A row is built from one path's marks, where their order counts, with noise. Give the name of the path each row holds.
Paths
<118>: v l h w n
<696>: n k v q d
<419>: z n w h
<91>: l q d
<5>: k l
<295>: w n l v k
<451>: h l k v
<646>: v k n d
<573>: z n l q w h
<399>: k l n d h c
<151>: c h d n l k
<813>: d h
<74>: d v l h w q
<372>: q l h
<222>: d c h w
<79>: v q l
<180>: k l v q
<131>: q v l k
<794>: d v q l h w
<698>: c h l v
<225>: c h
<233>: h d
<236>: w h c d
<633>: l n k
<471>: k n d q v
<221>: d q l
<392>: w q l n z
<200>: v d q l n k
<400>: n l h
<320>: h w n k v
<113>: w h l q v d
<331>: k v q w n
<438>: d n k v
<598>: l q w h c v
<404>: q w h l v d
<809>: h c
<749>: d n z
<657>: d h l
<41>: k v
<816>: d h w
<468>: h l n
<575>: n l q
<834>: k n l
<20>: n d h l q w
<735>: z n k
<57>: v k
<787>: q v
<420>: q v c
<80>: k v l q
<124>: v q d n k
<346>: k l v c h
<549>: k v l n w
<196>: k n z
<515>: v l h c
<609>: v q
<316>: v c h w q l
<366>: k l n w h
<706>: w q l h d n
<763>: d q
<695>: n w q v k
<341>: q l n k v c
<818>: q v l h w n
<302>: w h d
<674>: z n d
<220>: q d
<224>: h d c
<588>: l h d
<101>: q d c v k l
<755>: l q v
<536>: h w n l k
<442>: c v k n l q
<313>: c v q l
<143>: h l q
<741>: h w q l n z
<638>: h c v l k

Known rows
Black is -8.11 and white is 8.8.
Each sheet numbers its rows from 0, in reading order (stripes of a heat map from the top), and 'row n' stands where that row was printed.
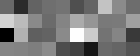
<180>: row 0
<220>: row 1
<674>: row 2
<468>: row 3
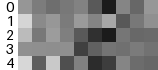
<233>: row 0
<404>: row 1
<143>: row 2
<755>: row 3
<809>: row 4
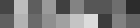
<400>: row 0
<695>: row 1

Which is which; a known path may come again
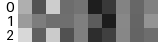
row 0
<638>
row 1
<233>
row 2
<809>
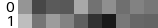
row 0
<236>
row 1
<143>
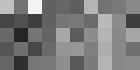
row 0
<313>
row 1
<834>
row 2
<41>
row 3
<471>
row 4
<80>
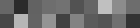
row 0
<180>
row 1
<400>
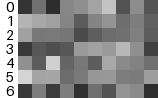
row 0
<295>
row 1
<341>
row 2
<598>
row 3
<196>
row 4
<442>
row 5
<101>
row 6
<633>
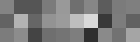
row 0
<113>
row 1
<695>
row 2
<813>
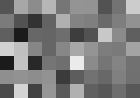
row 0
<200>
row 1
<302>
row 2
<346>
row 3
<220>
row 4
<749>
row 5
<755>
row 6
<20>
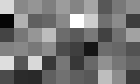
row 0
<404>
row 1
<674>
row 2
<118>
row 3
<468>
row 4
<225>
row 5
<366>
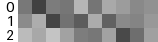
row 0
<331>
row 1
<221>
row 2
<818>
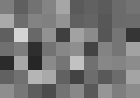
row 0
<320>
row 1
<741>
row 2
<575>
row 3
<816>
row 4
<438>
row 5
<515>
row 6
<222>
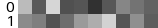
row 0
<698>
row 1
<392>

